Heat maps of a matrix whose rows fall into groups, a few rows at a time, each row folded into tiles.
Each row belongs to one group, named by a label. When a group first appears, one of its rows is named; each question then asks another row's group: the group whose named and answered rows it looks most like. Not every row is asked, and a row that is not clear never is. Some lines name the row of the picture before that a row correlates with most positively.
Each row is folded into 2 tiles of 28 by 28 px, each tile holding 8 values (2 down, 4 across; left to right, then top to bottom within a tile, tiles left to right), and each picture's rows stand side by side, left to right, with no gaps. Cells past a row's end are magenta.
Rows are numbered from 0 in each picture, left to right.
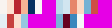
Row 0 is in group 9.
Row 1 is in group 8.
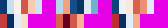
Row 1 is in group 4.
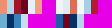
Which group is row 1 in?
8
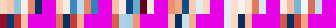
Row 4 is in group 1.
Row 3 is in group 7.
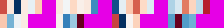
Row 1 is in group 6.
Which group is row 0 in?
7
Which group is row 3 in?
8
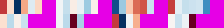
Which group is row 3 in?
6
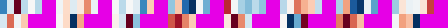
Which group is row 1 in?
1
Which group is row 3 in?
4
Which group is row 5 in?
6
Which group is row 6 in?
4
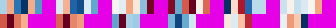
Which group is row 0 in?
4
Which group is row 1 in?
4
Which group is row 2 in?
8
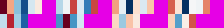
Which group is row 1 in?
8
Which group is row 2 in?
7
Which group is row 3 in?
7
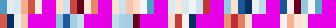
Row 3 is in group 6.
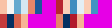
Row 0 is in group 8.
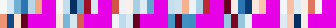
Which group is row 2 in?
6
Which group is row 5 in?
1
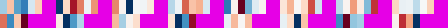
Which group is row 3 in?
6
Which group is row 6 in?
8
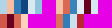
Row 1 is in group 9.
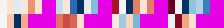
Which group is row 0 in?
1
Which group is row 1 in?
4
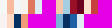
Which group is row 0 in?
1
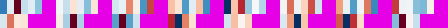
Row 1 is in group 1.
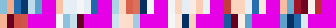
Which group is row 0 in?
4
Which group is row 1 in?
6
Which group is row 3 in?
1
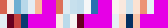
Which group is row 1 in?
6
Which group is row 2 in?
1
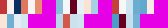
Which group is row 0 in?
7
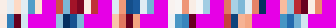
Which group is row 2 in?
4
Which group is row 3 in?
6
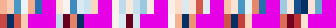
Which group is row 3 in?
1
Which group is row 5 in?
4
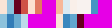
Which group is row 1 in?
6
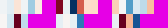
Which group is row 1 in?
7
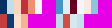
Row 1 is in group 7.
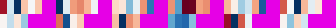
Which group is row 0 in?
7
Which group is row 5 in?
7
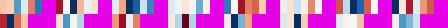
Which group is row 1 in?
7
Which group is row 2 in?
4
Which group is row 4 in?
6
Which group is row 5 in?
1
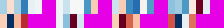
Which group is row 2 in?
4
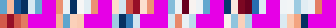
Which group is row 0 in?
4
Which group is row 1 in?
7
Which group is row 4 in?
9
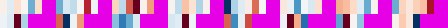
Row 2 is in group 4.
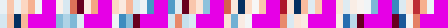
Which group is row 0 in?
1
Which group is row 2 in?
6
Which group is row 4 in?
7
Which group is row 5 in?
7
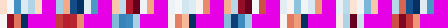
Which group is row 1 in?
4
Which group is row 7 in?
4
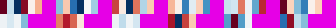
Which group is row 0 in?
7
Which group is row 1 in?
4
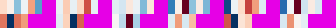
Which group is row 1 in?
1
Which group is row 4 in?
9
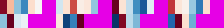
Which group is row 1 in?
6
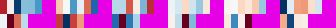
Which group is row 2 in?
8
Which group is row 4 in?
6
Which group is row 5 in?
9
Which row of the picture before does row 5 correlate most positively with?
1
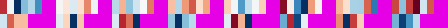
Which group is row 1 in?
1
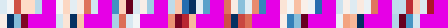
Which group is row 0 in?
6
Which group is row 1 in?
1
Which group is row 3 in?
4
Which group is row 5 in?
6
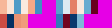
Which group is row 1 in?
8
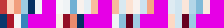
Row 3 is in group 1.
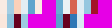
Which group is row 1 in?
8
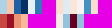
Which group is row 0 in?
4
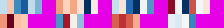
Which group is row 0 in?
4
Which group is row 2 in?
4
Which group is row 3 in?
7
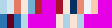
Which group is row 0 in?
8
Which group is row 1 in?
7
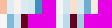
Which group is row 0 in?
6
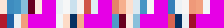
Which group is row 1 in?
1
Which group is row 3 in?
9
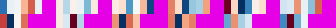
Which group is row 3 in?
7
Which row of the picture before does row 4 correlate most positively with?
2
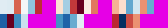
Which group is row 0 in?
8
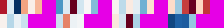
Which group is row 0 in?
7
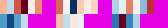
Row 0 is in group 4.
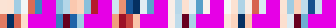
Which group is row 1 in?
8
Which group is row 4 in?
1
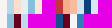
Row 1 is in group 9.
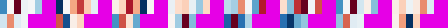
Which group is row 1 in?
9
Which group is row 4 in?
8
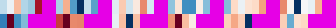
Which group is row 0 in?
8
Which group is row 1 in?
4
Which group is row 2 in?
1
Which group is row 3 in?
4
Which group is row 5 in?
7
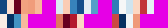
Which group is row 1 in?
4
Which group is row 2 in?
9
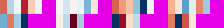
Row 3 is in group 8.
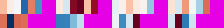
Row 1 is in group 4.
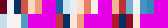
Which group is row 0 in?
7
